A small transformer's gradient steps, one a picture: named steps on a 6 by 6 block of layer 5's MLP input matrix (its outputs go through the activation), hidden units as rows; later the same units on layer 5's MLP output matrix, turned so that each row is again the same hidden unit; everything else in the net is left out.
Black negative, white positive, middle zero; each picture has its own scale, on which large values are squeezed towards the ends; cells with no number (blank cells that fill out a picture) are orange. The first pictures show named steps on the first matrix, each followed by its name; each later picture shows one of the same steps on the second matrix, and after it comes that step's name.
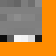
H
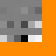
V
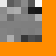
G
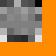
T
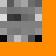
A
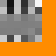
G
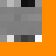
A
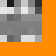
G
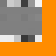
H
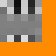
G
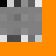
A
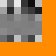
G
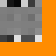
A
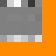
H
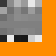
T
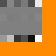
H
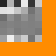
G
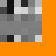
G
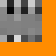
G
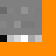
V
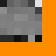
T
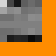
T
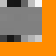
H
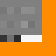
V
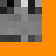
G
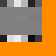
H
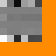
A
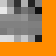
G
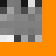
T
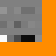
V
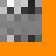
G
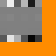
H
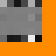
A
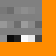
V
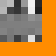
G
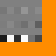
V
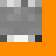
T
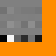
V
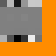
H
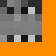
G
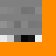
V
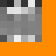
G
